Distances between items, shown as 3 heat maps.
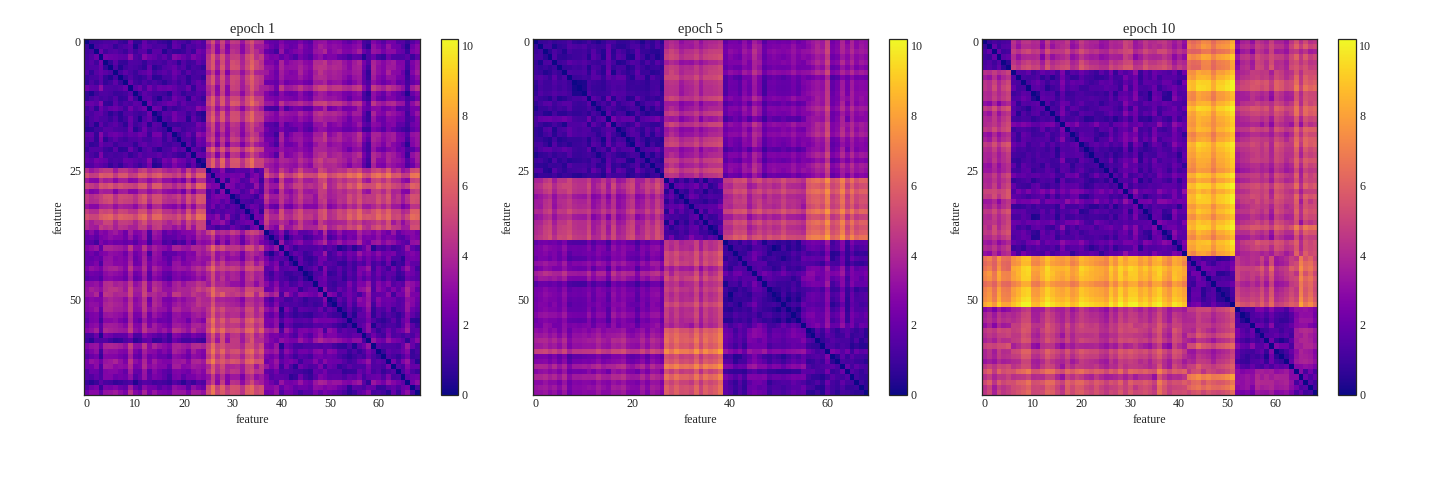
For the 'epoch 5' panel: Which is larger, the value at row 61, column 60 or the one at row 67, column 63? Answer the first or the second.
the first
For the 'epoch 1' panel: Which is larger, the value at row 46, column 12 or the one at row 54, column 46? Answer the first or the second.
the first
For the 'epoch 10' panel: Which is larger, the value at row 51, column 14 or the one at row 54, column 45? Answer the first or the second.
the first
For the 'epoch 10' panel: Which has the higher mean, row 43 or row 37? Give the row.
43
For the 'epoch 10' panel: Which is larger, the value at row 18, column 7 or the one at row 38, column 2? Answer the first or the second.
the second
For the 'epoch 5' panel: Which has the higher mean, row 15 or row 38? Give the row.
38
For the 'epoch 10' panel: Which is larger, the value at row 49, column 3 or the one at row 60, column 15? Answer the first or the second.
the first
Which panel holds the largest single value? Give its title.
epoch 10
